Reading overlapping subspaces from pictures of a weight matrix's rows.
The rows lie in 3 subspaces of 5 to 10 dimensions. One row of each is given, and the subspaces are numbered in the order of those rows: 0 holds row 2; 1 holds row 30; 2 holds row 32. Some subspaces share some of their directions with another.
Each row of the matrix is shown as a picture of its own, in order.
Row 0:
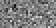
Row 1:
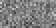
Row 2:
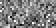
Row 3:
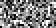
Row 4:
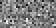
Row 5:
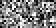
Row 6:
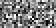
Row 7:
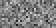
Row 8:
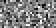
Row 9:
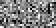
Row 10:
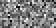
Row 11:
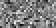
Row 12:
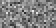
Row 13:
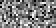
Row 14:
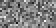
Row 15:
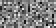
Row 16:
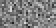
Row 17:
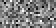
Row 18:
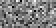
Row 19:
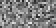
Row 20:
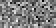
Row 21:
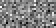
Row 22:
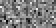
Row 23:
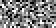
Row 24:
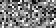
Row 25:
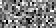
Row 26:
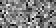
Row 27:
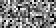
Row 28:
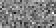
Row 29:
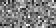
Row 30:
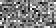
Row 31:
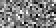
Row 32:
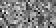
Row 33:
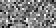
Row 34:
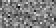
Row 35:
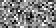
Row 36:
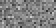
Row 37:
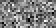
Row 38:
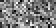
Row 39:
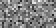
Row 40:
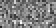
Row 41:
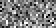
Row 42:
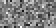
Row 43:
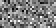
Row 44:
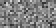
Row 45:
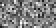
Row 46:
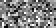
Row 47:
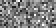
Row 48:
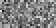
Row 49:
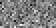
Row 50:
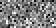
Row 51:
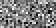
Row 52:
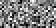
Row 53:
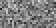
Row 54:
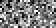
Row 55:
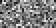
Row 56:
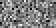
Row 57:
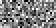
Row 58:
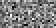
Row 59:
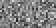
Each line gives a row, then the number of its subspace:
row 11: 1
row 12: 2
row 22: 2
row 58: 1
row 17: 2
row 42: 2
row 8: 2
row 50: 0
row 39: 1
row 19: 1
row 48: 2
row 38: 2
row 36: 2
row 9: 1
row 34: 1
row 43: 1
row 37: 2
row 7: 2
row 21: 1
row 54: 2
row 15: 1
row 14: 2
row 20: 2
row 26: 2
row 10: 1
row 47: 2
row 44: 2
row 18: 1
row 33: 0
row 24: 1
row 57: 2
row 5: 2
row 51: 1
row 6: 1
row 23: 2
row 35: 2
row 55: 2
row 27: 1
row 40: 0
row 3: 0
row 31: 1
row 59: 2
